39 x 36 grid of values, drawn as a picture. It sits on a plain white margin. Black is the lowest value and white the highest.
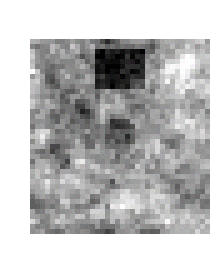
Average level on the scale: 60%. Stripes: none. Ninth with the highest average: top right. Grain: blotchy. Ninth with the lowest average: top middle. Odd patch: lower, in the top middle.
